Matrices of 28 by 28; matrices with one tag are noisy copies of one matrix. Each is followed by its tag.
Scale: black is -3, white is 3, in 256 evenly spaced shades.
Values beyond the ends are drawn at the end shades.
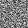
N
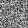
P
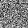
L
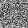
L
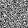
N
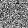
L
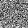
L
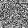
L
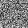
L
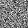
N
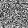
L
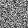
N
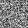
P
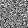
N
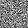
N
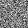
N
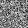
P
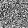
L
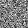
N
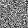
N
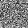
L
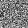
L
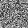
L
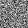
N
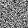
N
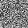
L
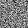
N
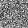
L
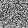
L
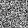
P
